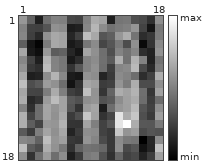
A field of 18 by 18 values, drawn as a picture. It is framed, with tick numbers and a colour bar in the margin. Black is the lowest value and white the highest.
Overall the values sit about 40% of the way up the scale. Upright stripes repeat 4 times across the table. No seam splits the table. There is no overall slope. Streaks run downward.
